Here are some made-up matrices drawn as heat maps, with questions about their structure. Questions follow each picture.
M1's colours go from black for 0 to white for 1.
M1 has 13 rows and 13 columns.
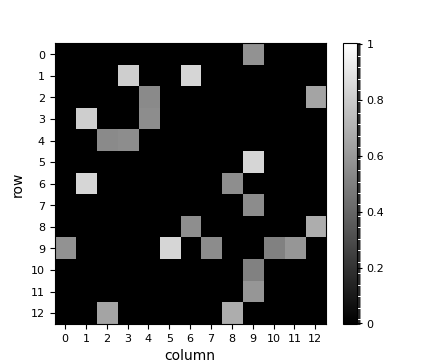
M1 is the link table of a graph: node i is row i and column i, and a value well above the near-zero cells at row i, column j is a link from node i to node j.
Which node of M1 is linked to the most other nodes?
node 9
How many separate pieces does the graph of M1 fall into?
2
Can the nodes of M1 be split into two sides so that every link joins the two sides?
no
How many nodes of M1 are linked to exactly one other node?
5
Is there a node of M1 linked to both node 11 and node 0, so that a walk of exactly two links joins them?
yes
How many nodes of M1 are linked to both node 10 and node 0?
1
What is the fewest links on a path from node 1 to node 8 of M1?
2
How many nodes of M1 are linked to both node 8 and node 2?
1
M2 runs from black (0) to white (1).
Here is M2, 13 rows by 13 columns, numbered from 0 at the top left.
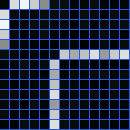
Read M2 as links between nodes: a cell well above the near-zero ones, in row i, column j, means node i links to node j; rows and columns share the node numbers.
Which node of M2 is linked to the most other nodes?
node 5
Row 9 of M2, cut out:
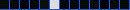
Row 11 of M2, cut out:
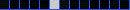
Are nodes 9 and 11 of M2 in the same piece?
yes
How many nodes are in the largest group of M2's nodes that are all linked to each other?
2
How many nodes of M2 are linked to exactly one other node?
11
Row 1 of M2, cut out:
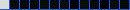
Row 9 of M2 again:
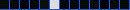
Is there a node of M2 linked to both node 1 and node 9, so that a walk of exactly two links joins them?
no
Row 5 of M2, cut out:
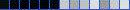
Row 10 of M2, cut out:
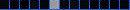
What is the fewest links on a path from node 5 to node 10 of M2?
1
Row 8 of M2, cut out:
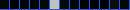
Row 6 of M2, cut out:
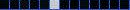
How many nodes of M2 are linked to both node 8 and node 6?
1
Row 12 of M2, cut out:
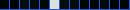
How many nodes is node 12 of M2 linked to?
1
